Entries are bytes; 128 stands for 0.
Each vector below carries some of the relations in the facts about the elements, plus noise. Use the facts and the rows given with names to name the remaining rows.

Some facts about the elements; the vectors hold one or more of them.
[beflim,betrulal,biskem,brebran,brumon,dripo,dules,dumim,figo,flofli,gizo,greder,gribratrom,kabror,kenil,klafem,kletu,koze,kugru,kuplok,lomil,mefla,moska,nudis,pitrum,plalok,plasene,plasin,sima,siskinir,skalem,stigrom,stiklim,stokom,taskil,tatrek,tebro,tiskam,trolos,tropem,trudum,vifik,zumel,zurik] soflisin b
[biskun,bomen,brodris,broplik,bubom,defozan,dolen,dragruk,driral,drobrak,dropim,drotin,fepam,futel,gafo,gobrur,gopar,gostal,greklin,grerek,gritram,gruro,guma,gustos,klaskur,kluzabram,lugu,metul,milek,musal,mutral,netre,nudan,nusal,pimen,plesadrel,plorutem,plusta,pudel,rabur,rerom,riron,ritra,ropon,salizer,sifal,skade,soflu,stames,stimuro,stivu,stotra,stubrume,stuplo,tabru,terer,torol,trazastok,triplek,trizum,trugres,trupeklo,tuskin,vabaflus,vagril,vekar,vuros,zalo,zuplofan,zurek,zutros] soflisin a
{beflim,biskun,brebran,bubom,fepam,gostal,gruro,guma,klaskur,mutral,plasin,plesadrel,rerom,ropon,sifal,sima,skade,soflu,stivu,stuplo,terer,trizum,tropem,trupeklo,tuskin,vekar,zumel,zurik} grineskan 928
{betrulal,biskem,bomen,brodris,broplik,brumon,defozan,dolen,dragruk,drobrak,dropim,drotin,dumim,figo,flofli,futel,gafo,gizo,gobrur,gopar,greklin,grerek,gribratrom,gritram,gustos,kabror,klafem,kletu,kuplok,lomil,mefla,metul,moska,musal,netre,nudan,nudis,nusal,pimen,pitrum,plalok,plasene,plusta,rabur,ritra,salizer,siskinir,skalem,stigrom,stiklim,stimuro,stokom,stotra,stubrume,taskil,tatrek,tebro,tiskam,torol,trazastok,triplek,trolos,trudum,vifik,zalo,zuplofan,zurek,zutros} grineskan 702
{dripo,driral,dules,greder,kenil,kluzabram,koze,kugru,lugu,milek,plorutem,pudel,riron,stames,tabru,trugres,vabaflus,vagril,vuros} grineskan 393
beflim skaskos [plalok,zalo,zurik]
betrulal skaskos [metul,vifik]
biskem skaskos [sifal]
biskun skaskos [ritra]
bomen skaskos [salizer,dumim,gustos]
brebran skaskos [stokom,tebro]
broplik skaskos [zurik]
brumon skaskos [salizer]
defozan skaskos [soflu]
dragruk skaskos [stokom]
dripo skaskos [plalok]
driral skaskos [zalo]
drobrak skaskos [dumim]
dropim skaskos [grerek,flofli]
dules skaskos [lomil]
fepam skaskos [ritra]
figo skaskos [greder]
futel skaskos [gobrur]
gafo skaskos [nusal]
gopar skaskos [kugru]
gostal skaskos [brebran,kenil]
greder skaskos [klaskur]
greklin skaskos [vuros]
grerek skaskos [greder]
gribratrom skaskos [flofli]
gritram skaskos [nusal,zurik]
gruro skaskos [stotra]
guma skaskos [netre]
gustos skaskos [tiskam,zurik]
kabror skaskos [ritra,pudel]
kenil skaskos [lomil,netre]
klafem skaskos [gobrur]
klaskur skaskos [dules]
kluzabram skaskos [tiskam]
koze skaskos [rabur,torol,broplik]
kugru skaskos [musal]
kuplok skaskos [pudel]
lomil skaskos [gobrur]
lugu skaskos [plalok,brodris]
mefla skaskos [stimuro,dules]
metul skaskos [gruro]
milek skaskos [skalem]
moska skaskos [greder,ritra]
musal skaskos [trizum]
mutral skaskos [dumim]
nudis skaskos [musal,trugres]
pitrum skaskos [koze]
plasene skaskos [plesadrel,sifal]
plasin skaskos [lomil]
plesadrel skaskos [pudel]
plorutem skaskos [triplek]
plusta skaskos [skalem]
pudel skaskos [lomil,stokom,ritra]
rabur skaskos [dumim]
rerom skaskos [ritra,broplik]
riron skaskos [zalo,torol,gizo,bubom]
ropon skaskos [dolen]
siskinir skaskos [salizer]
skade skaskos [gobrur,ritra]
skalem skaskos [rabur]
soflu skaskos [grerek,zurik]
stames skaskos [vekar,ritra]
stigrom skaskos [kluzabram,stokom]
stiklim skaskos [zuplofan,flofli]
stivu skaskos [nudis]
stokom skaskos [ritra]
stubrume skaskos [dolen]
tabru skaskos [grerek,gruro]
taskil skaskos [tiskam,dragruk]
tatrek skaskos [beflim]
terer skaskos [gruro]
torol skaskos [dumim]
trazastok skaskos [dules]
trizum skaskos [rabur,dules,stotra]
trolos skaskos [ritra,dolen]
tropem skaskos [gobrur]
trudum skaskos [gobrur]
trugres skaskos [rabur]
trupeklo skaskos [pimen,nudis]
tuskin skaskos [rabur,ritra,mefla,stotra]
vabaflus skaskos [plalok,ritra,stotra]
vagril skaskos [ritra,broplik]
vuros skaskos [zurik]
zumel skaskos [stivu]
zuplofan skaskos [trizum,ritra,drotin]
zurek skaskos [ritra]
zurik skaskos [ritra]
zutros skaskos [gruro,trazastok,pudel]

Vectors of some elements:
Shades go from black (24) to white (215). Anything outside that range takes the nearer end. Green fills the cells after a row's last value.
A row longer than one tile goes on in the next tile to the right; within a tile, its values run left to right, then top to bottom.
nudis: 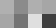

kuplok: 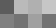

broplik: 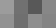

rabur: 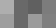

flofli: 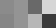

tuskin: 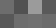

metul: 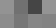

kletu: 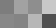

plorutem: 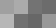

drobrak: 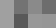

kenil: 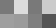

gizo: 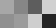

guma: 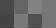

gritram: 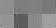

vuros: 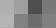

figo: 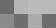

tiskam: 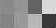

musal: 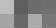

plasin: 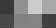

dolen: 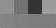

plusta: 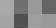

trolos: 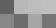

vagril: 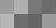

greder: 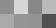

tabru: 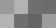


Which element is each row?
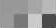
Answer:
skalem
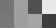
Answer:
tebro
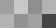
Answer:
koze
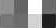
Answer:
zumel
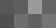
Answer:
skade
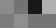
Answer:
netre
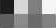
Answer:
biskem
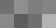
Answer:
futel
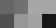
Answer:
beflim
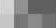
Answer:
trugres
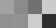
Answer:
dumim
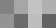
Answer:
pitrum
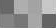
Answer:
betrulal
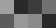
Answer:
bubom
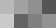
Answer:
milek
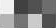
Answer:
pimen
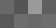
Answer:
rerom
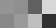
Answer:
plalok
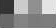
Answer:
plasene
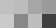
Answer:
kugru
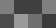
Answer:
vekar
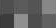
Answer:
plesadrel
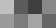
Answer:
salizer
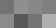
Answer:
stubrume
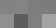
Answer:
zurek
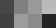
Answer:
brebran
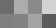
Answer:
lomil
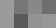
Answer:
bomen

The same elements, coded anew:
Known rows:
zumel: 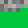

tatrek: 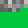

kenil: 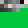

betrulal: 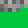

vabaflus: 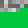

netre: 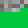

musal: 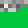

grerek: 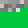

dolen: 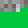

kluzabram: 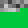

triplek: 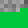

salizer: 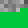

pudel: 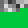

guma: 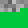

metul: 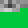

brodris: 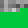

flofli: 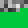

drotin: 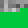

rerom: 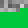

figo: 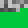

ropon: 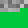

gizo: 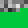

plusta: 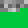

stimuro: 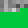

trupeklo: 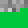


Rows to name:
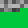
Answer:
kuplok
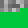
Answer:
ritra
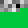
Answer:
rabur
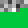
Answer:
trazastok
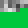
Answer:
zutros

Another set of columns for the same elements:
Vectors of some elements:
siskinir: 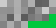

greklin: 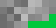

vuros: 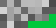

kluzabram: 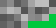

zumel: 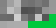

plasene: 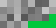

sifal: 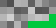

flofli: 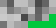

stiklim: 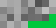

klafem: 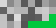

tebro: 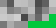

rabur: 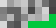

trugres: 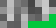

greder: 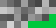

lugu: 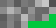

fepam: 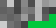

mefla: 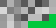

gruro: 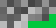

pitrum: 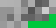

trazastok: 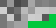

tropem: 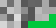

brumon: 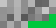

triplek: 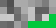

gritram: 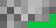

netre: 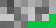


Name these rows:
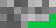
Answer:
dragruk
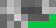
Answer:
kugru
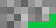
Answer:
plusta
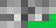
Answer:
plasin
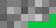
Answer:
gostal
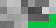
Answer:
nudis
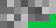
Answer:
musal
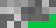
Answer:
dripo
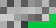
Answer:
gobrur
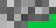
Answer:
trolos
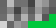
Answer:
tuskin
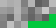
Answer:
tatrek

